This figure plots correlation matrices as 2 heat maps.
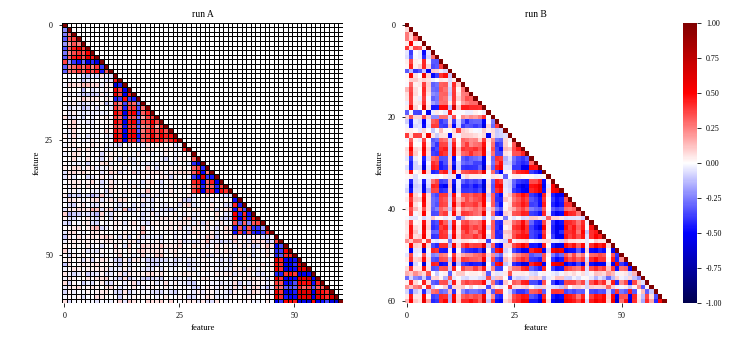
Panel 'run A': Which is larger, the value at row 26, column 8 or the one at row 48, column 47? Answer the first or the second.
the first
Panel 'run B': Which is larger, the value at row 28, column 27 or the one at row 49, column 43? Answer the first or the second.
the first
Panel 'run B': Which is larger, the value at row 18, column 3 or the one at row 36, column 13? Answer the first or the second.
the first
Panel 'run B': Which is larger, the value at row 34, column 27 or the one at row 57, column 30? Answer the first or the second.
the second
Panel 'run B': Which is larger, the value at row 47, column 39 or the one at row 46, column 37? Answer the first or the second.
the second
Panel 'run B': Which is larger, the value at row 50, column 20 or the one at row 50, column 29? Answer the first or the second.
the first
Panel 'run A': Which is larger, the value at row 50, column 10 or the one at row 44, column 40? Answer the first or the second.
the second
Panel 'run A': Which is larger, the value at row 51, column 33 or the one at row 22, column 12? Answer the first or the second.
the second
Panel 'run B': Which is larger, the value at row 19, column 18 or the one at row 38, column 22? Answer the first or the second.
the first
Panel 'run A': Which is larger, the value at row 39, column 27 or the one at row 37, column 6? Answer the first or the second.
the first
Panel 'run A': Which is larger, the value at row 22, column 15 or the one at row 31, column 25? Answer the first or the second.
the first
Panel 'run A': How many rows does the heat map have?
61
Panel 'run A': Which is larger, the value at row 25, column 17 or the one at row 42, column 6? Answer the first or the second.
the first
